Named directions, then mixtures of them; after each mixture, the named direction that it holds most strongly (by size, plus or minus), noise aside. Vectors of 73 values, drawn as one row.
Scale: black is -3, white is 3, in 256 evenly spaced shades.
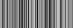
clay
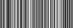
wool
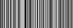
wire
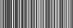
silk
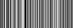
wire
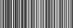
silk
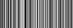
wire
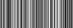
wool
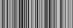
clay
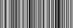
wool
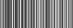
silk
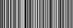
wire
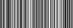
wool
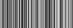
clay
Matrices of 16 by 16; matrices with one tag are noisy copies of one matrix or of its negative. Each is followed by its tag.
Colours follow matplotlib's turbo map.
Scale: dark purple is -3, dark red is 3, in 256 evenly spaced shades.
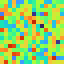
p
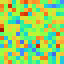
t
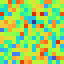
p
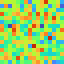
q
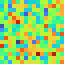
t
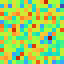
q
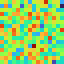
q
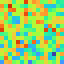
t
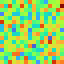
q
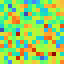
t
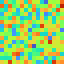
q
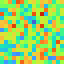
p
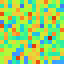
q
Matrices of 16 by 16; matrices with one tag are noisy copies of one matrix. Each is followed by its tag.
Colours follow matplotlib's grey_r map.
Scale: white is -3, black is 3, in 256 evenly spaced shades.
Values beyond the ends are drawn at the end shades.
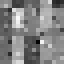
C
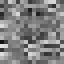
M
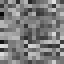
M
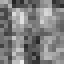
C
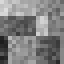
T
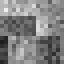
T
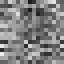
M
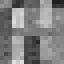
C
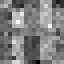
C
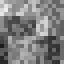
T
